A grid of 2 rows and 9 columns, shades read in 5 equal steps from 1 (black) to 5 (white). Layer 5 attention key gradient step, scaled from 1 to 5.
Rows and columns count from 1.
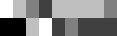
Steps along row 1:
down down down up same same same down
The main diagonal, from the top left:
5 1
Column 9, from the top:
3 2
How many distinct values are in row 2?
5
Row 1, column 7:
4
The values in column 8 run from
2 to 4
